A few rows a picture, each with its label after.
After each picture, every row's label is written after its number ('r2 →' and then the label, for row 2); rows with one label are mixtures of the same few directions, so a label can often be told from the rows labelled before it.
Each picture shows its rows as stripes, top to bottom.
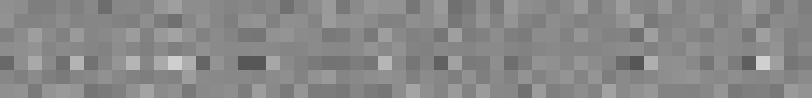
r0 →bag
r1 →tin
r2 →tin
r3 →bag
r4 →tin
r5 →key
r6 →key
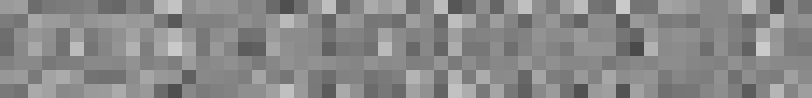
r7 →bag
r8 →bag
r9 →tin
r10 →tin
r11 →key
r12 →key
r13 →bag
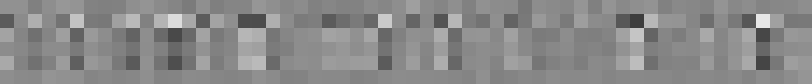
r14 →key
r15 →tin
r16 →tin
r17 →tin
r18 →tin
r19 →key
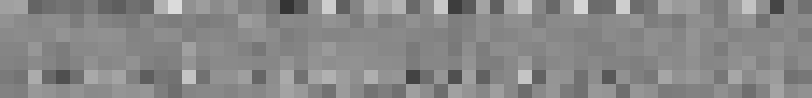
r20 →bag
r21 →tin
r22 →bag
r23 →key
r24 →key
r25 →key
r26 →bag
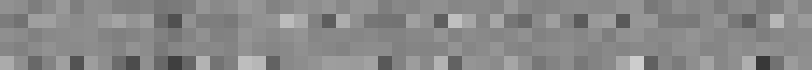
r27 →tin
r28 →bag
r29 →tin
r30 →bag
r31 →tin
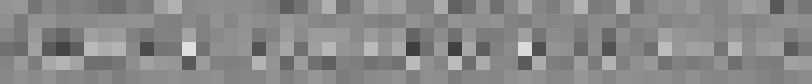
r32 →bag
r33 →bag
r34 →key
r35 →key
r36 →key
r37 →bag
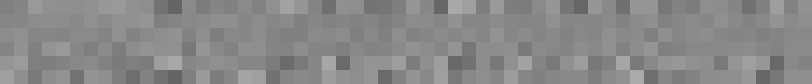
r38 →bag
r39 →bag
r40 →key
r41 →key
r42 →bag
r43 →tin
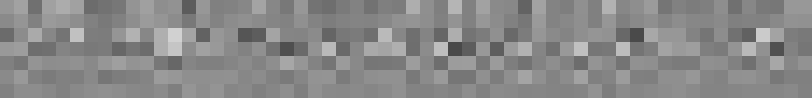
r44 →key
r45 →key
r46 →tin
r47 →bag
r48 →bag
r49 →bag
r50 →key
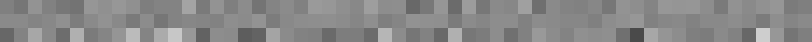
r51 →key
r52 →tin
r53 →tin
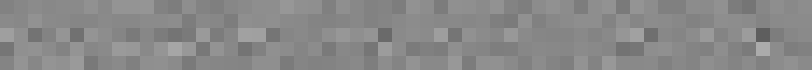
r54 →bag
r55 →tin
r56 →tin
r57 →tin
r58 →key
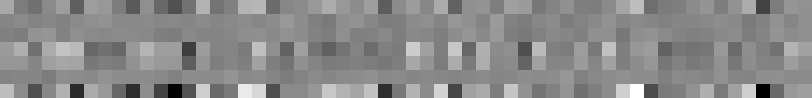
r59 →tin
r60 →bag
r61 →bag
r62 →key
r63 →key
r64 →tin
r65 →tin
